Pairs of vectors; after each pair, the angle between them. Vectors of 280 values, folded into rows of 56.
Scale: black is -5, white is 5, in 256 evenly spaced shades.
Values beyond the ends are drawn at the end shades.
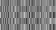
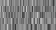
orthogonal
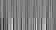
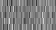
partly aligned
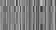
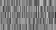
partly aligned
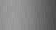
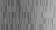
nearly opposite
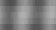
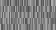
orthogonal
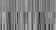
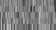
partly opposed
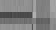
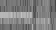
nearly opposite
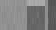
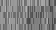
partly aligned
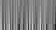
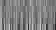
nearly parallel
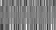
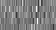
orthogonal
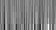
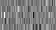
orthogonal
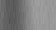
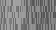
partly opposed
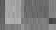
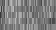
partly aligned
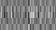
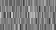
partly aligned
